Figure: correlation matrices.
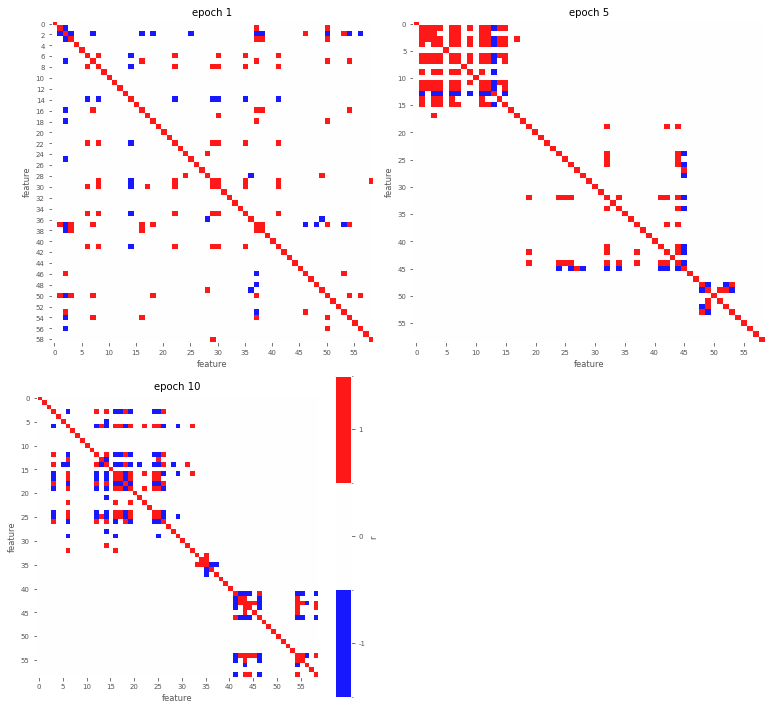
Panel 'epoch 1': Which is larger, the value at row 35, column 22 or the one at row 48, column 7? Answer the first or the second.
the first
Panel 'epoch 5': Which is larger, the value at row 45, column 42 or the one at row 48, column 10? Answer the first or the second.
the second
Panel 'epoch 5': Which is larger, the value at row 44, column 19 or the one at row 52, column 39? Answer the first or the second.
the first
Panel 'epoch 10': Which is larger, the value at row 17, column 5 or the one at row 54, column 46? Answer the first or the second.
the first
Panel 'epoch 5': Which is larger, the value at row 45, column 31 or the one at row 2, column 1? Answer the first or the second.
the second
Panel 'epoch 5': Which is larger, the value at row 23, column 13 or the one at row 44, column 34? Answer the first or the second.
the second
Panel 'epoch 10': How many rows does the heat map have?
59
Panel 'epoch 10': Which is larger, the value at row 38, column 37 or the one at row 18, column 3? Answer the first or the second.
the second
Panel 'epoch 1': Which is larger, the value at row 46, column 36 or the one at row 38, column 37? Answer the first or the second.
the second
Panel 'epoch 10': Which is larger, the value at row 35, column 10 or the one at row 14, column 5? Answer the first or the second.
the first
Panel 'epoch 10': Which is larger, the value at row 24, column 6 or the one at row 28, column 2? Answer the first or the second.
the first
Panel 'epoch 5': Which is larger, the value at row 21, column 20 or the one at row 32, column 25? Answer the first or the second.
the second
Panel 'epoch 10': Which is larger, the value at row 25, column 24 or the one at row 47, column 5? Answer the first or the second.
the first
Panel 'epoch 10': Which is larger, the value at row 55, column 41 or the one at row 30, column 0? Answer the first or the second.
the second
